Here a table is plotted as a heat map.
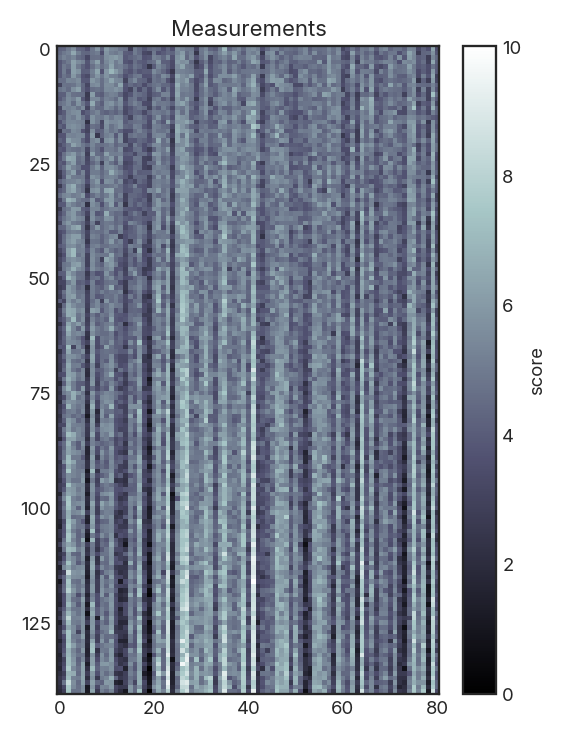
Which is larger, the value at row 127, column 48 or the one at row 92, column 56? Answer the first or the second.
the first
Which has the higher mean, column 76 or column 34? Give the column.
34
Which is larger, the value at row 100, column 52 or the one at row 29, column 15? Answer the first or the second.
the second
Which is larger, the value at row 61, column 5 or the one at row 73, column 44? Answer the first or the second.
the first
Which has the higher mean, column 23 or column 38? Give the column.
23
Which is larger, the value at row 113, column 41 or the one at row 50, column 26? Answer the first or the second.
the first
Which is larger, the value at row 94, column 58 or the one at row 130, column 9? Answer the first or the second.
the second
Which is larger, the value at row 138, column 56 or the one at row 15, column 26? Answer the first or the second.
the second
